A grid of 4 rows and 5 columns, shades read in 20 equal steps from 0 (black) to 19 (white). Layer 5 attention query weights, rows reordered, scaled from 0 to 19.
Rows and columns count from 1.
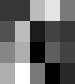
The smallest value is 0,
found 2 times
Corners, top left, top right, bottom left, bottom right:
4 9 13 3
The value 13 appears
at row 3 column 2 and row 4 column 1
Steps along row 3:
up down up down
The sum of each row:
48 31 35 44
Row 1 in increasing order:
4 4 9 14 17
